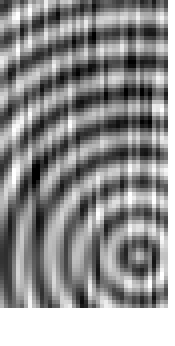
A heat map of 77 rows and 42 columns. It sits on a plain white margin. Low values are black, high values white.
Concentric rings centre on the bottom right. Neither half mirrors the other. Overall the values sit about 50% of the way up the scale.
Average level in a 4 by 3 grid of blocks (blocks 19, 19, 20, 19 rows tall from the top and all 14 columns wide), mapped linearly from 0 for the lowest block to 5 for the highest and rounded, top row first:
401
311
035
244
